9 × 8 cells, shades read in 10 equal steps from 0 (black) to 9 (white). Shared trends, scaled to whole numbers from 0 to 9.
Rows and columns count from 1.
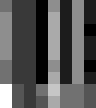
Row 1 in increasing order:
0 1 1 2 2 4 5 5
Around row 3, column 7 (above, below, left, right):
5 5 1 0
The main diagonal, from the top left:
4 2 2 0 6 1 5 3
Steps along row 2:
down same down up down up down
